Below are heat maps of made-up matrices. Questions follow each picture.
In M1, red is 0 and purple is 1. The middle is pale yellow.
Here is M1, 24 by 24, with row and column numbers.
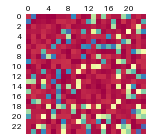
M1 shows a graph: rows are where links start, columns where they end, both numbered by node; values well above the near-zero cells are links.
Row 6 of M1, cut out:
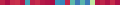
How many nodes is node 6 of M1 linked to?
8
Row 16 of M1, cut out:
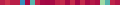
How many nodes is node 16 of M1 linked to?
4
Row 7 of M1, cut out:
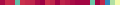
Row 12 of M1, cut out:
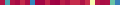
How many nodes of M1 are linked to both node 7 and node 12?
3
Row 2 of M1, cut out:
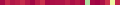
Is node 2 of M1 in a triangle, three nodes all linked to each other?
no
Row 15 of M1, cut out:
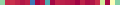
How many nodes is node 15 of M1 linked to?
6
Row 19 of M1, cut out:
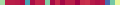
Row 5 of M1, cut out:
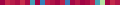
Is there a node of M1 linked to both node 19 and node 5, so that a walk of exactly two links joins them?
no
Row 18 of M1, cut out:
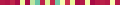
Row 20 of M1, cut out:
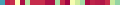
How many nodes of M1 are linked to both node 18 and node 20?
3
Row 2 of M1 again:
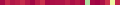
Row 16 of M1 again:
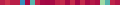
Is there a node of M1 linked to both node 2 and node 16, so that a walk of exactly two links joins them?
no
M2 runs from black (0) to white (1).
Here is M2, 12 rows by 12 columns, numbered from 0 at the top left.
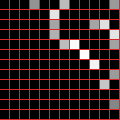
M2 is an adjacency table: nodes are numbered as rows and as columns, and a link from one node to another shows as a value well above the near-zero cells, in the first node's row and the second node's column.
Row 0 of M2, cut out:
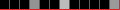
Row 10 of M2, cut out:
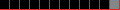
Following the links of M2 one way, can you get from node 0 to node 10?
yes
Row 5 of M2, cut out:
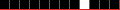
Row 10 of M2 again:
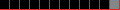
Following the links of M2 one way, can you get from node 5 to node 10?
yes
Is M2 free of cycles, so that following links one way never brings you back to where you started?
yes
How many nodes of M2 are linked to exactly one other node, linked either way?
1
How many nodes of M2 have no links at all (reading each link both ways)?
0
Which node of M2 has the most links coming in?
node 11
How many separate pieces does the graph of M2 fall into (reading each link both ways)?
1
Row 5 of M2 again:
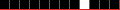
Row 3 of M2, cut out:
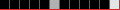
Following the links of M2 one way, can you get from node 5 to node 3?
no
